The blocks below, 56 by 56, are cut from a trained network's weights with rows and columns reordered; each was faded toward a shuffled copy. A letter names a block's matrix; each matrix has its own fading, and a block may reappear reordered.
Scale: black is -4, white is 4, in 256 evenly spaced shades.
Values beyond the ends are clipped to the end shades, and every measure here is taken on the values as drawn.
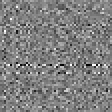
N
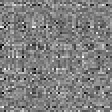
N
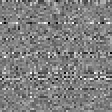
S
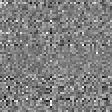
N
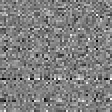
N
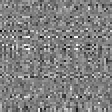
S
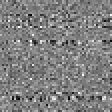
S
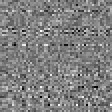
N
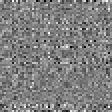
N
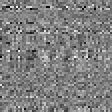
N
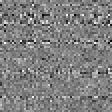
S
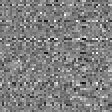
S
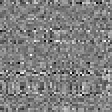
N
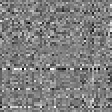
N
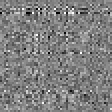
N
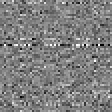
N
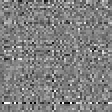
N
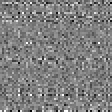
S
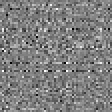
S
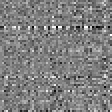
N
